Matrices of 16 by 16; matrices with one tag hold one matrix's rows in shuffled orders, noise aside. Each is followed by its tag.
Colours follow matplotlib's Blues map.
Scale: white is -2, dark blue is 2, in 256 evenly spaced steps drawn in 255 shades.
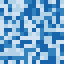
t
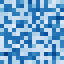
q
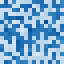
q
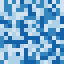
t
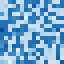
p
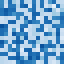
p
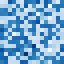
p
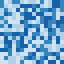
t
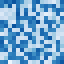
p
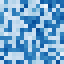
t
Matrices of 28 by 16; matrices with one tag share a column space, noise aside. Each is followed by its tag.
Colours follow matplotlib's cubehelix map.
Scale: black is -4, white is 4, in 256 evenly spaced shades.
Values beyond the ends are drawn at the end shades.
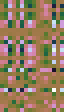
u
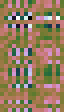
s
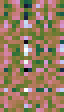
u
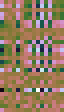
u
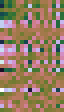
u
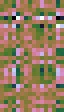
s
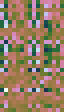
u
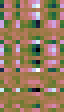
u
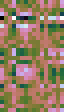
s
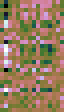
u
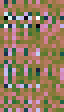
s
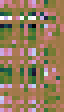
s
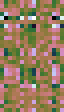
s
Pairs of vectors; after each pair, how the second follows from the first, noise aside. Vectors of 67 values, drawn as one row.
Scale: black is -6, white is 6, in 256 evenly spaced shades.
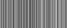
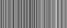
copied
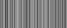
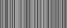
copied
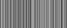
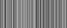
reversed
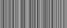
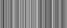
sign-scrambled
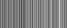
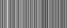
reversed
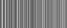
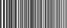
scaled up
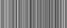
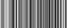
scaled up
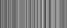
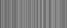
shrunk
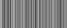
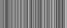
reversed
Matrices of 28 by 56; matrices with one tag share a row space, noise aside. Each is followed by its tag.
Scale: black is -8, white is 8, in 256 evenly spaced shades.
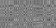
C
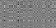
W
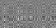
W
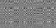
C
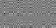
W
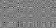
W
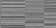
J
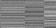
J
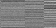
J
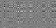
W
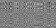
C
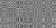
W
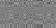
C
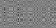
W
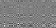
W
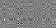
W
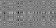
W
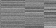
J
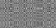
C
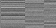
J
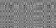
C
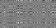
W
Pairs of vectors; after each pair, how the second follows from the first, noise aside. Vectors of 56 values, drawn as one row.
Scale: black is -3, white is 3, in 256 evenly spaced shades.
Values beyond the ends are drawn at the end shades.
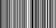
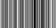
shuffled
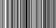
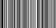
shuffled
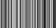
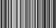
copied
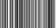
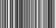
copied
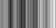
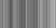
shrunk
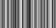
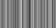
shrunk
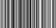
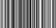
copied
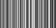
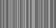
shrunk
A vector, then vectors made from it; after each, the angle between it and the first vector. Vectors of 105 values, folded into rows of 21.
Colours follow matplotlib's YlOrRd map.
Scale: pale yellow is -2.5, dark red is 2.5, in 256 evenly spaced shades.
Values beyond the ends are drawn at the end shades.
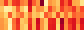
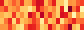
orthogonal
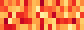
orthogonal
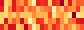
orthogonal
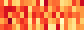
nearly opposite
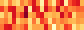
partly opposed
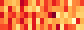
partly opposed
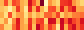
nearly parallel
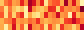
partly aligned
